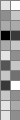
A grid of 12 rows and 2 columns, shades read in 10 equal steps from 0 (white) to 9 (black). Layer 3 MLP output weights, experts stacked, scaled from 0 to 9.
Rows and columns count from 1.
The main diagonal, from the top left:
1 2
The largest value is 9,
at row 4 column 1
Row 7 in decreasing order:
6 2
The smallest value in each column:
1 0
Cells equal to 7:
2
